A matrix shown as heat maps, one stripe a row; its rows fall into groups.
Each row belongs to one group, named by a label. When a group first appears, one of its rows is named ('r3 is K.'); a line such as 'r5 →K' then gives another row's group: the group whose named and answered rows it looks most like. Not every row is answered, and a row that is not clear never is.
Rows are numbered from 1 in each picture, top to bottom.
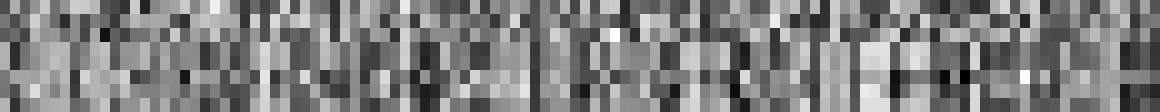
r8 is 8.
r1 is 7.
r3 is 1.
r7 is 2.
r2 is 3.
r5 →8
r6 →2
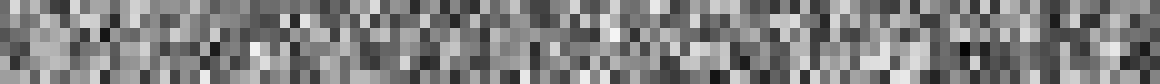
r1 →3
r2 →7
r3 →1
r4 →8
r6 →7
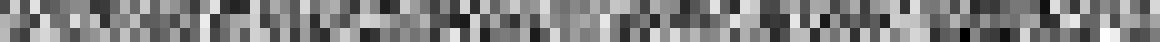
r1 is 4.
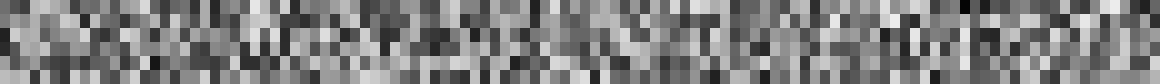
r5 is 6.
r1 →8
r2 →1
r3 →4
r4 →4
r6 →7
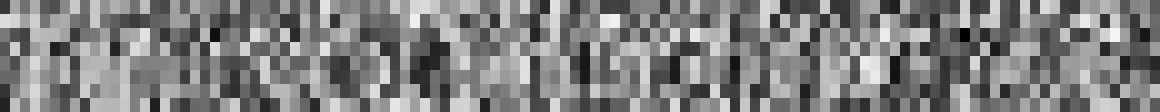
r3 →8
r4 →4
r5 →2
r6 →2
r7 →4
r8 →6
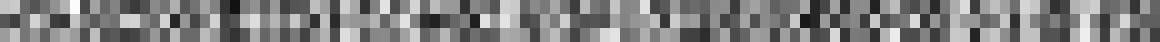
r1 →1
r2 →4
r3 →1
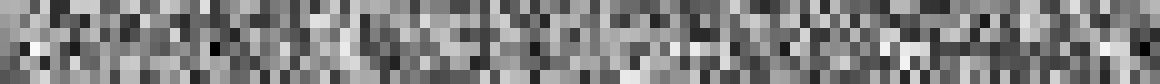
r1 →7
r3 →1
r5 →3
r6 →4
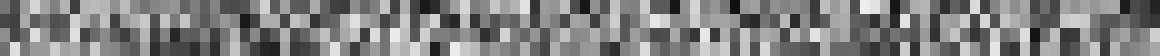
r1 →2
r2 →3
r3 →6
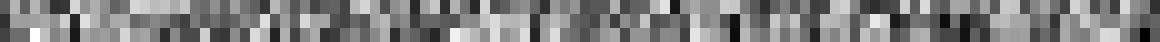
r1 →3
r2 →2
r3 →2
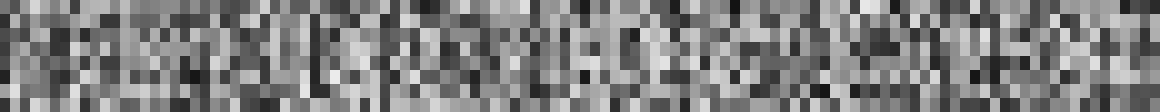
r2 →4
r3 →3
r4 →3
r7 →3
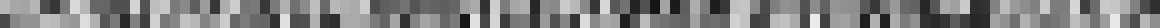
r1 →7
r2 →7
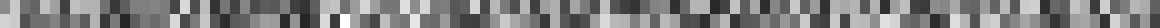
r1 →7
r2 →1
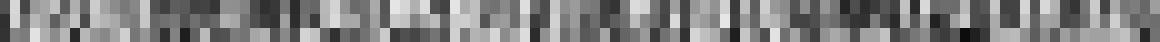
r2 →6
